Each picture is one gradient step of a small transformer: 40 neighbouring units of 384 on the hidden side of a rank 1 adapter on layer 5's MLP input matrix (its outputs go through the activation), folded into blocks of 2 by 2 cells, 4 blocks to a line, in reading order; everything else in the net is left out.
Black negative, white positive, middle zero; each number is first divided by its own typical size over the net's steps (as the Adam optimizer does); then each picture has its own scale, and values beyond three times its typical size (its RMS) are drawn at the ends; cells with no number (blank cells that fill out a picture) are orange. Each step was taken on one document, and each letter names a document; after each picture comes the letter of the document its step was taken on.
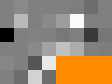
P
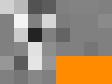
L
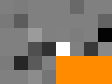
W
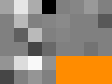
L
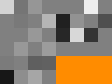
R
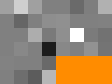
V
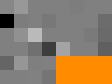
W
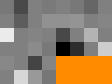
P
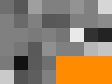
V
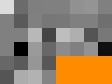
R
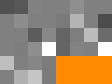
P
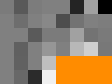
V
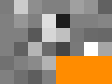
V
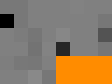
W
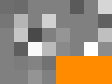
W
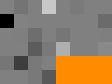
W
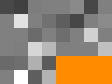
P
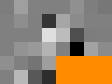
V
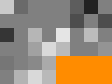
P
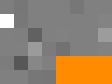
W
